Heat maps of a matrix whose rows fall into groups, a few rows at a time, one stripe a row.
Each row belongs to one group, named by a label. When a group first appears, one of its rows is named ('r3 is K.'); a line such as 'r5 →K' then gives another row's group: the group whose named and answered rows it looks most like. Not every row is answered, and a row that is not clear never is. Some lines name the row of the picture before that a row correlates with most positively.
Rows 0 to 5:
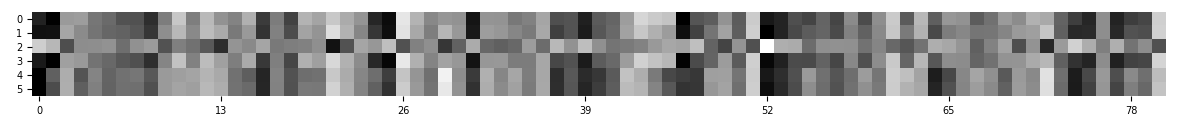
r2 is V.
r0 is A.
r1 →A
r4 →A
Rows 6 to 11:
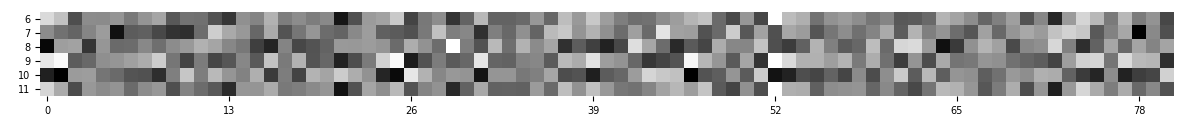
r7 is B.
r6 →V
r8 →A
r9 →V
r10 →A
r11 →V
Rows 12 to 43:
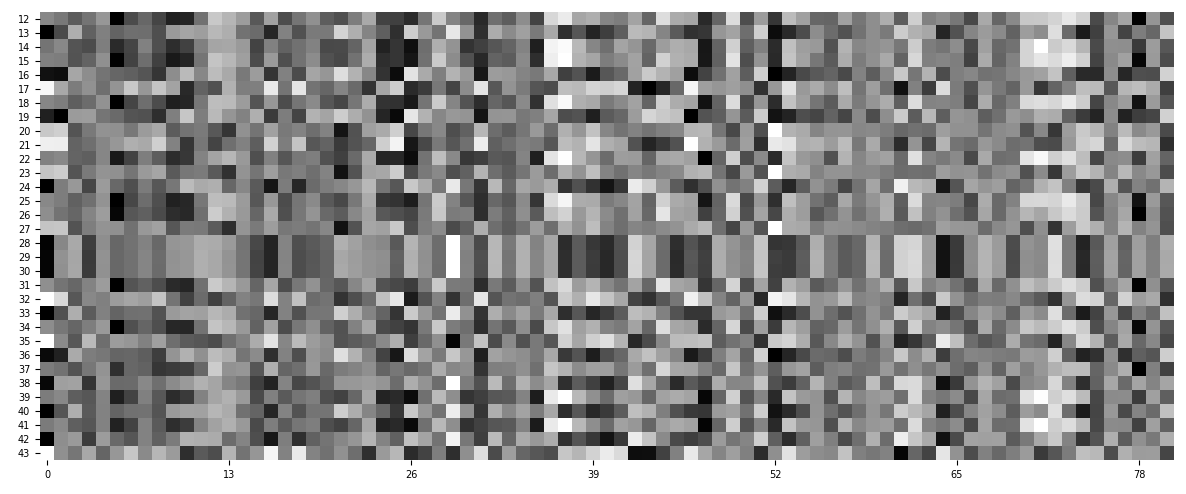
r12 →B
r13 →A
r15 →B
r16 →A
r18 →B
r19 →A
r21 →V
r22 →B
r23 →V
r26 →B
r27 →V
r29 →A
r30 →A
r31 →B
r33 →A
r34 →B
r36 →A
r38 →A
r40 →A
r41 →B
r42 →A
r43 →V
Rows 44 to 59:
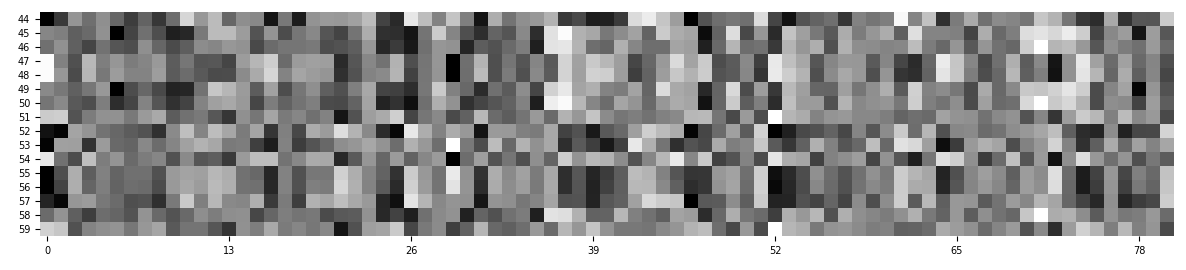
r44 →A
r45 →B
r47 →V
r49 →B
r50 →B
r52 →A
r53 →A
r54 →V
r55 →A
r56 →A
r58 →B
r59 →V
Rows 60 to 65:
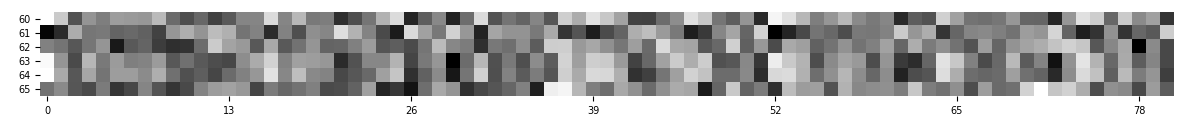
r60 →V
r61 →A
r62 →B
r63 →V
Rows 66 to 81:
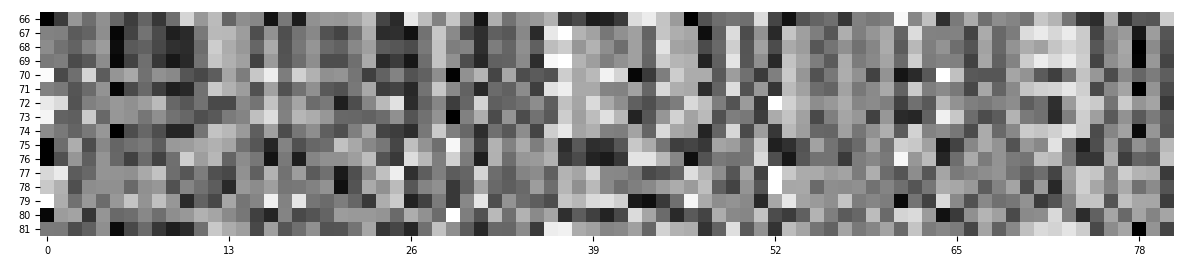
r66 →A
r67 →B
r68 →B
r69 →B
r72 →V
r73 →V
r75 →A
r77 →V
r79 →V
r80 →A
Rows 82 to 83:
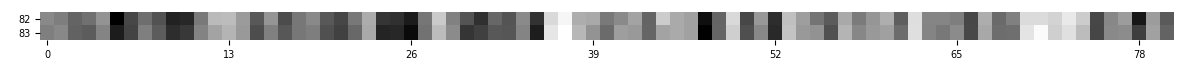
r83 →B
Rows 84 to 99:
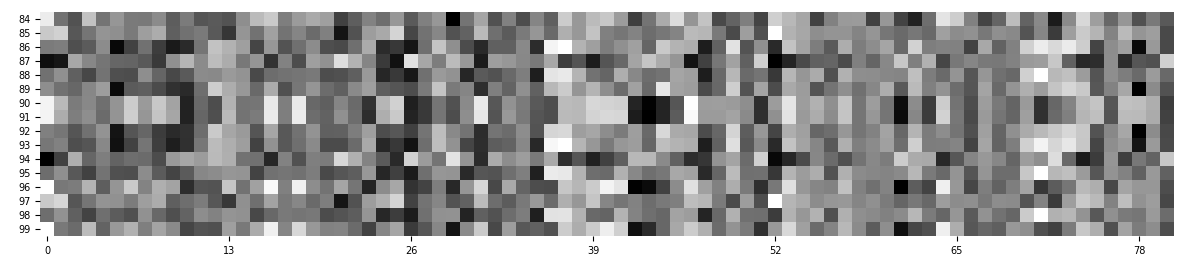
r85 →V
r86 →B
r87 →A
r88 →B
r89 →B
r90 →V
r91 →V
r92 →B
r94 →A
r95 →B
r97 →V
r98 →B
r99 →V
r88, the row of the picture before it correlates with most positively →83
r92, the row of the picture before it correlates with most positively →82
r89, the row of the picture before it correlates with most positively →82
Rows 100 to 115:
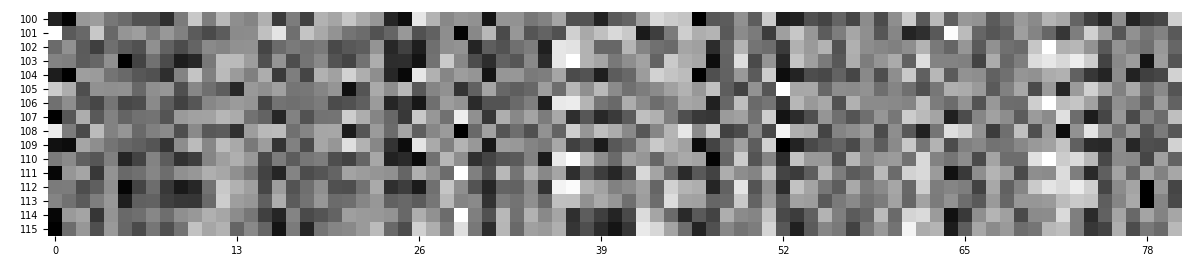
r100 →A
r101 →V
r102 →B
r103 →B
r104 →A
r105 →V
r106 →B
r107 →A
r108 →V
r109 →A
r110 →B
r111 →A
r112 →B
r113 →B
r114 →A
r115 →A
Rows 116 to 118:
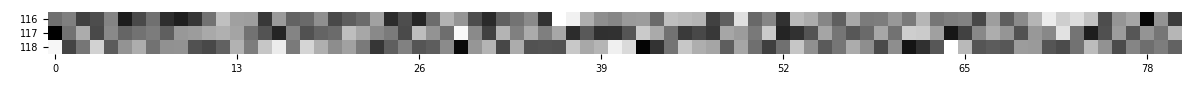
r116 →B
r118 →V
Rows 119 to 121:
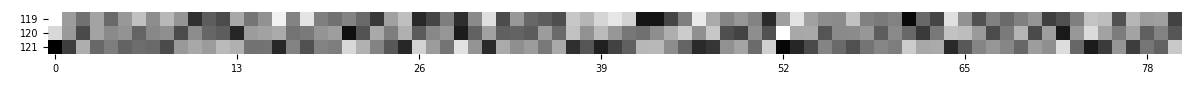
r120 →V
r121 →A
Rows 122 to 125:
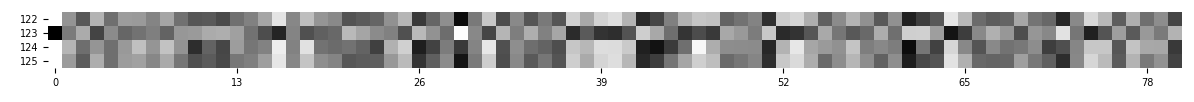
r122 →V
